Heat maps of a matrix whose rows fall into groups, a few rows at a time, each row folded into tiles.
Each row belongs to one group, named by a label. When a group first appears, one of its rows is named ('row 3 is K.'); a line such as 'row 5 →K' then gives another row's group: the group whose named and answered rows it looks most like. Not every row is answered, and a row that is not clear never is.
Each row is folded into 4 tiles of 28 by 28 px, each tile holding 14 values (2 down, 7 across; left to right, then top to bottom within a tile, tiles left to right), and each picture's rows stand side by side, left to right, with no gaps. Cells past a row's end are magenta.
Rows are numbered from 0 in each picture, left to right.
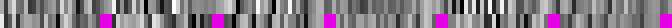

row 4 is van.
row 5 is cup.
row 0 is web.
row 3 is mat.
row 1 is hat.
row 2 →cup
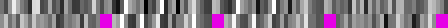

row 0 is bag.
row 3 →van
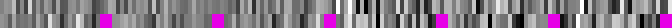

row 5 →hat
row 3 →web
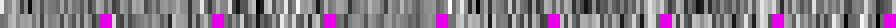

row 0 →web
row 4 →web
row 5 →mat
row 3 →cup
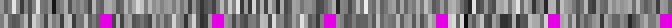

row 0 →bag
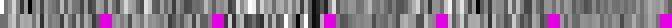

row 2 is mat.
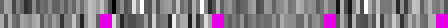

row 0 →mat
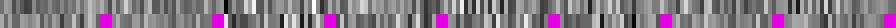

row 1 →bag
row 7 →van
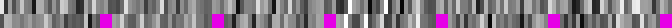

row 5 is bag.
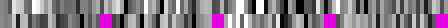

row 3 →web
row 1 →cup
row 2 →bag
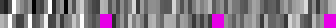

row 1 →hat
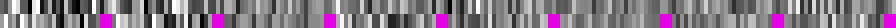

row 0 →bag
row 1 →hat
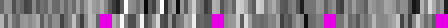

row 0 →mat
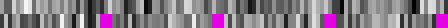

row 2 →mat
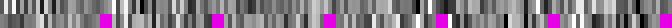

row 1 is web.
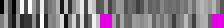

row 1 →mat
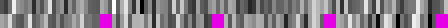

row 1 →web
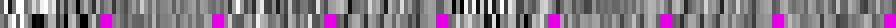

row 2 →bag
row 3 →cup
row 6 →cup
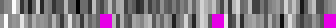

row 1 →mat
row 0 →bag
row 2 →web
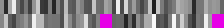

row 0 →bag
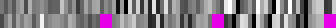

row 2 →cup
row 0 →hat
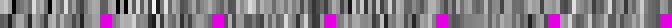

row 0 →cup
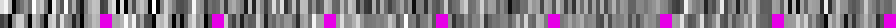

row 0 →cup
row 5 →van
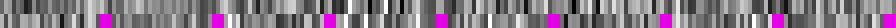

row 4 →hat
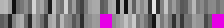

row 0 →cup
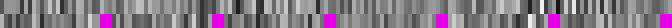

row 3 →van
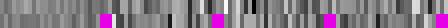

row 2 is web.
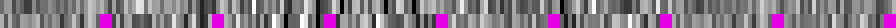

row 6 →mat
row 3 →hat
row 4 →bag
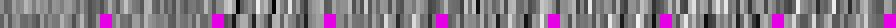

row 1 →bag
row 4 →van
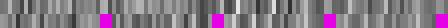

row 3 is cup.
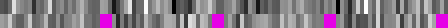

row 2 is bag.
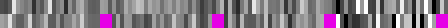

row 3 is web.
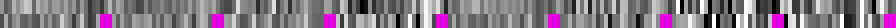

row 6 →hat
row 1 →mat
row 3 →mat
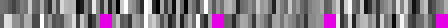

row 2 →cup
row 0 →hat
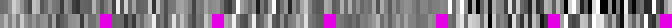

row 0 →bag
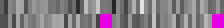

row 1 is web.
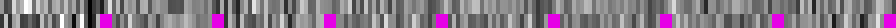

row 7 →van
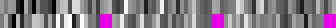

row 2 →bag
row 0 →bag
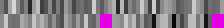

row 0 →bag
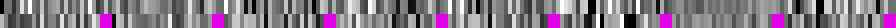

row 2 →web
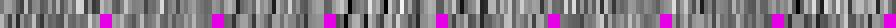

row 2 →cup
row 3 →cup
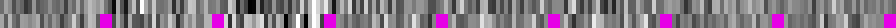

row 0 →mat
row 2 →mat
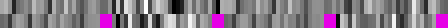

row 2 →cup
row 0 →cup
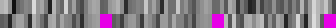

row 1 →cup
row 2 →mat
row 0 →cup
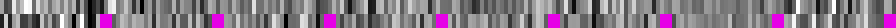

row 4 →mat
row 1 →web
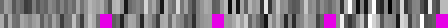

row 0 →mat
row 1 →cup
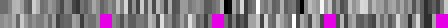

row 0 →bag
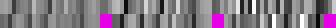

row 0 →cup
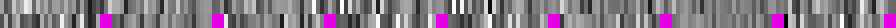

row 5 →web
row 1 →cup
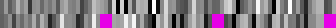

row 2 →cup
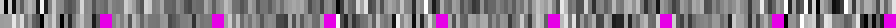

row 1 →bag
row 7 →hat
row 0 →van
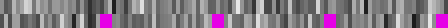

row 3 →van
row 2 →bag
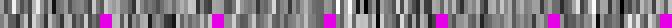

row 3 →web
